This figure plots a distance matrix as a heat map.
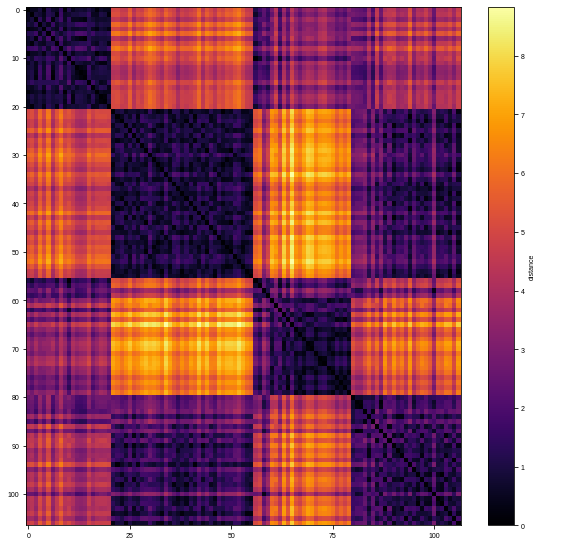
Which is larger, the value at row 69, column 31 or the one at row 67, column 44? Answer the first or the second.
the first
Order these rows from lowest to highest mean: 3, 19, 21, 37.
37, 21, 19, 3
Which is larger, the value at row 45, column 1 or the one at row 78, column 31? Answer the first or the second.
the second
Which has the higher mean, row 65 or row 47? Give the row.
65
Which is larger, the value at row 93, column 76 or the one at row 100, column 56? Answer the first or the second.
the first
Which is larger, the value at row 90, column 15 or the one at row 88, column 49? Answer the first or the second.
the first
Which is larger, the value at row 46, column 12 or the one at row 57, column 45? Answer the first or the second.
the second
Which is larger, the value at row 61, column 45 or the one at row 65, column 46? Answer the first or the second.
the second
